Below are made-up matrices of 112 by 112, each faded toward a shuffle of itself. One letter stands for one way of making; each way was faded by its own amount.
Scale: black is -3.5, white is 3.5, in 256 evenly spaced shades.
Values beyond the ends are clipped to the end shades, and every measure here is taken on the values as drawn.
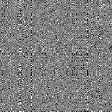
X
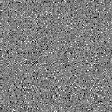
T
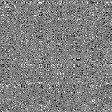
T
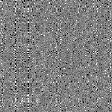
X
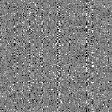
X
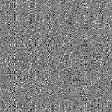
X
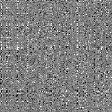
X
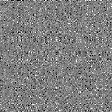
T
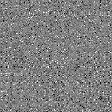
T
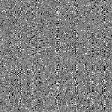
X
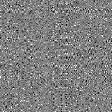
T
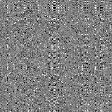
X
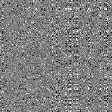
X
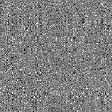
T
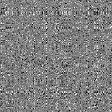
X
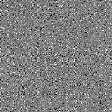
T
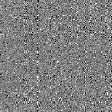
X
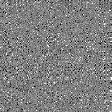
T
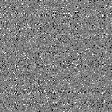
T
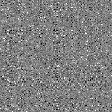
T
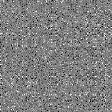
T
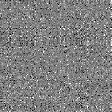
T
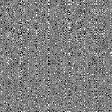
X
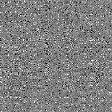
T
